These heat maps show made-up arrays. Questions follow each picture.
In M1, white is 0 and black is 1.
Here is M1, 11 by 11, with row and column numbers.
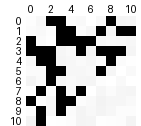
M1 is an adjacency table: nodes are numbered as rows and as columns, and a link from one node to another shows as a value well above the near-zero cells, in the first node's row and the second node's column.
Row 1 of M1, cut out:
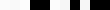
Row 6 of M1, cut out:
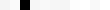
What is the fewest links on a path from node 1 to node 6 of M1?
3
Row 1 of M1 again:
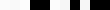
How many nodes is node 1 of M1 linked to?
5
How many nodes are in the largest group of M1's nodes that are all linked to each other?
3
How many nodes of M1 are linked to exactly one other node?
2
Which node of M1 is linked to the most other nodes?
node 3
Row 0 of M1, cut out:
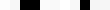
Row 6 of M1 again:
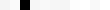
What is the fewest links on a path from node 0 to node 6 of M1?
2
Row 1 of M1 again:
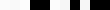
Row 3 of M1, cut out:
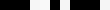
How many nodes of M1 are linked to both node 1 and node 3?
2
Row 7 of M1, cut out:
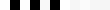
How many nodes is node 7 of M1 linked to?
3
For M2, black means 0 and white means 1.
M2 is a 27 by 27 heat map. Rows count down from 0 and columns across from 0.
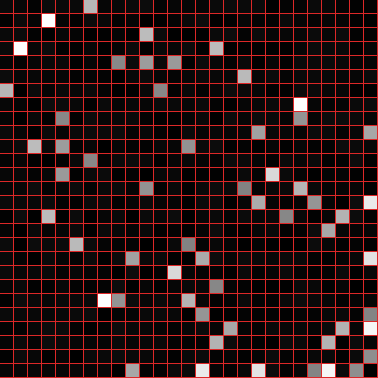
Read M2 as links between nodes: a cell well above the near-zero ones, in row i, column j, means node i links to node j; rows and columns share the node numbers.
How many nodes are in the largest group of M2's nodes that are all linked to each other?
3
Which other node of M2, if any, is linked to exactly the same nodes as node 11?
node 0
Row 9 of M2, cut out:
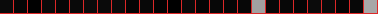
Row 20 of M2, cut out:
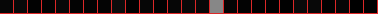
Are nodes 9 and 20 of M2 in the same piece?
yes
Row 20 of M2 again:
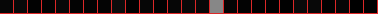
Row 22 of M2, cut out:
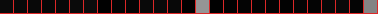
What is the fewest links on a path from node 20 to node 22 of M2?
5
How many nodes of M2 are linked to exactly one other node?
10
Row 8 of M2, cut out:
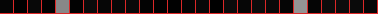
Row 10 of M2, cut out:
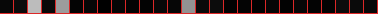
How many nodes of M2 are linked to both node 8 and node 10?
1
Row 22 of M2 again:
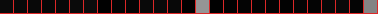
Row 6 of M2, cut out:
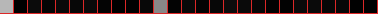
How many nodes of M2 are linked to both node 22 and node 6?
0
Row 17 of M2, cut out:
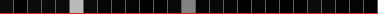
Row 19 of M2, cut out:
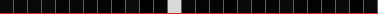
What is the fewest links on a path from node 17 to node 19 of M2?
5
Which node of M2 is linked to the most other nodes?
node 26
